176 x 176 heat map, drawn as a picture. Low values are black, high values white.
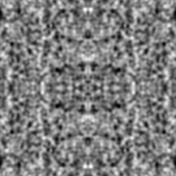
No single row or column stands out from its neighbours. The histogram is bell-shaped. It mirrors both left to right and top to bottom. The field is mottled with small blotches.
